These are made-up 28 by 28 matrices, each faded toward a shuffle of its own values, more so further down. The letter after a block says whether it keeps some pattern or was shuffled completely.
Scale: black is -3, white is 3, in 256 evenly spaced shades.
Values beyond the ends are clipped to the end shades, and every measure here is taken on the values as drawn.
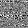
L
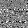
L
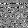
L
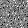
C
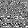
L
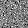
C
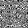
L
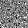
C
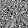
C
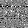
L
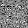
L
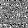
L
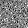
C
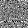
L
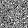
C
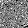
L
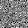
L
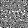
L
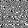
L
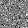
C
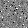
C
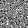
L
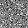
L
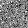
C
